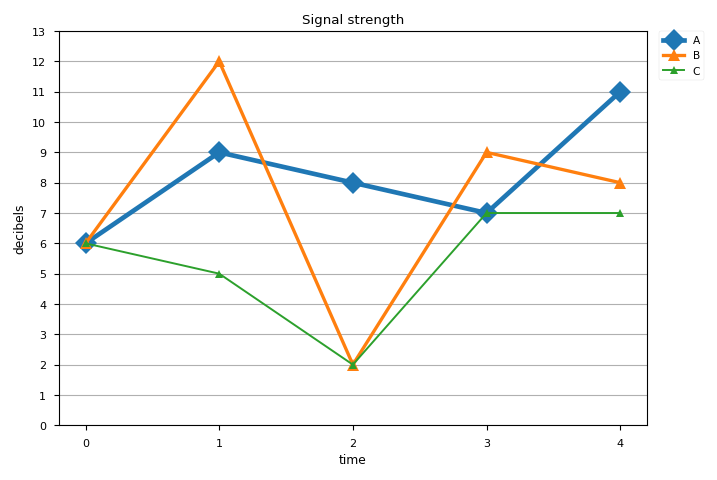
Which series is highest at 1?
B
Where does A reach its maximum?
4
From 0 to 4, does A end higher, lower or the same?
higher
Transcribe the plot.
Title: Signal strength
x-axis: time, ticks 0 1 2 3 4
y-axis: decibels, ticks 0 1 2 3 4 5 6 7 8 9 10 11 12 13
Legend: A, B, C
Values:
A: 6 9 8 7 11
B: 6 12 2 9 8
C: 6 5 2 7 7
